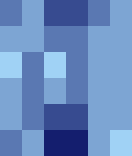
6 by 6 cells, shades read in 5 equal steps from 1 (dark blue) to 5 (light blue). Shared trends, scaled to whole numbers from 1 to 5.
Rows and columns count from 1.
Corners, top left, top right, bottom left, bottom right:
3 4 3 5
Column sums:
23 21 17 14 23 25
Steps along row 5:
down down same up same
